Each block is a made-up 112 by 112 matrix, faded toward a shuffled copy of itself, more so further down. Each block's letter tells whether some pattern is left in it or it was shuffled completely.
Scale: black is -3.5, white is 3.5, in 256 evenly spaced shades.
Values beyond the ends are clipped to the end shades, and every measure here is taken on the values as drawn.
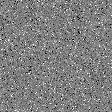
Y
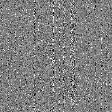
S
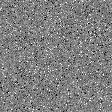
Y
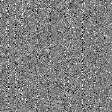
S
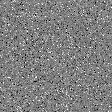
Y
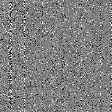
S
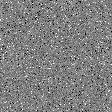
Y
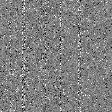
S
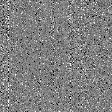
S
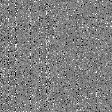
S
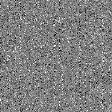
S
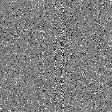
S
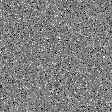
Y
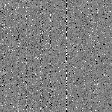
S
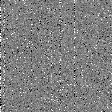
S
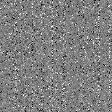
S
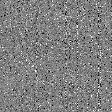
S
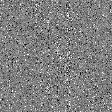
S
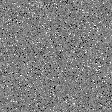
Y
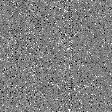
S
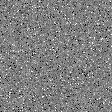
Y
